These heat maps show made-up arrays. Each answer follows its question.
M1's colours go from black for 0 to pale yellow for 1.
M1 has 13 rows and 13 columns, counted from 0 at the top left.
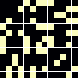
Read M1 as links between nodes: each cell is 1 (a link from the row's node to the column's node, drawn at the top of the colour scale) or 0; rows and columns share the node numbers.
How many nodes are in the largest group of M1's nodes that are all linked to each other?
5
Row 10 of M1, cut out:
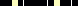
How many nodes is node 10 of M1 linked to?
2
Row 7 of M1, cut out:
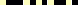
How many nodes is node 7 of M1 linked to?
5
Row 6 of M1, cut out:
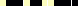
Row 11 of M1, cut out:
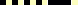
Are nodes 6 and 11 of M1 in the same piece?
yes
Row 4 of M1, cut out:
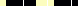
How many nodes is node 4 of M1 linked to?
4
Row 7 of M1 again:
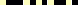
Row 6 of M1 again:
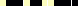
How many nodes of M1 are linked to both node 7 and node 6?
3
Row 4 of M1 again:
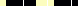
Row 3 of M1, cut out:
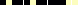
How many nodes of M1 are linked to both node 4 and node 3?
0
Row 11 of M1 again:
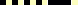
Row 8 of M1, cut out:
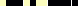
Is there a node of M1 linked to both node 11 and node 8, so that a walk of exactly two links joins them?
yes
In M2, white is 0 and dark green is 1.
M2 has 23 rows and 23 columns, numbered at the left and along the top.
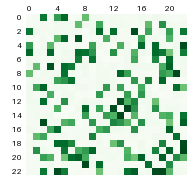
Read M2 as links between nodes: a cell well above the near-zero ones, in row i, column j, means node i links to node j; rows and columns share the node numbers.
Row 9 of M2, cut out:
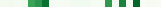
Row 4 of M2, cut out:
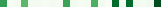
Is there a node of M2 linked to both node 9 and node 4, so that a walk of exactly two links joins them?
no
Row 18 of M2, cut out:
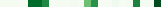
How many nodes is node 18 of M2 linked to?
7
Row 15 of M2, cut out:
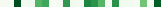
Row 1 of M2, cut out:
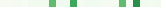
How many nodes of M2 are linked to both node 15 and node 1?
0
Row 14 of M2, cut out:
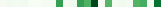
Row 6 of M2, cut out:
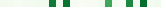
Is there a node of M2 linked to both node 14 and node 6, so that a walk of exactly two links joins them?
yes
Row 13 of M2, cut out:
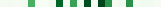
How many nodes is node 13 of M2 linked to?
7
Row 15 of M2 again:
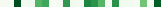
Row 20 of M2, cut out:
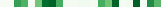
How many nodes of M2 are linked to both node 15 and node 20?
6
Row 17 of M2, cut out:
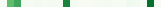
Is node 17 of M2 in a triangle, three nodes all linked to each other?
no
